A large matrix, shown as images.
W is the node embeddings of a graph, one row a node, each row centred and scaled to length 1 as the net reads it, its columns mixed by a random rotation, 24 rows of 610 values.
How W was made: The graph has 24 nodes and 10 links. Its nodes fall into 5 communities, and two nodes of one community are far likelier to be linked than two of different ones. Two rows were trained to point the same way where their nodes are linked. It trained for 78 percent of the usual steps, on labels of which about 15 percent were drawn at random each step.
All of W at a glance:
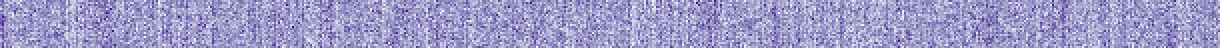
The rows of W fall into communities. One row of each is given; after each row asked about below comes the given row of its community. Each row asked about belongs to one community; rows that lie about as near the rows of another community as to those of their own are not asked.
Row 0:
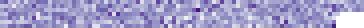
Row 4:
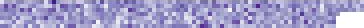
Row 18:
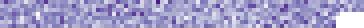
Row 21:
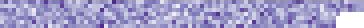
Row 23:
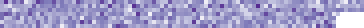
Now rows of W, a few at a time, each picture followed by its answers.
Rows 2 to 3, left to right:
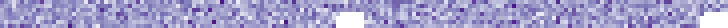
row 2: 0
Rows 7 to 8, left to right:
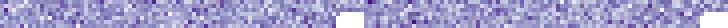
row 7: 23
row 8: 18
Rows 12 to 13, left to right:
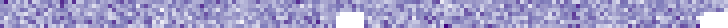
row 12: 21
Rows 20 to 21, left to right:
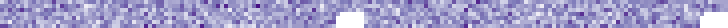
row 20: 4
